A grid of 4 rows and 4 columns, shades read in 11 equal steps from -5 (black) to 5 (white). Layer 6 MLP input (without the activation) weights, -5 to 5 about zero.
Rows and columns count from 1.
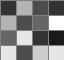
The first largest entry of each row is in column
2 4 2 1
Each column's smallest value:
-3 -2 -3 -4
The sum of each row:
-6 4 -4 9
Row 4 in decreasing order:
4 4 3 -2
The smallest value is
-4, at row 3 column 4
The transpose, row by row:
-3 2 -1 4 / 2 -2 4 -2 / -2 -1 -3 3 / -3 5 -4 4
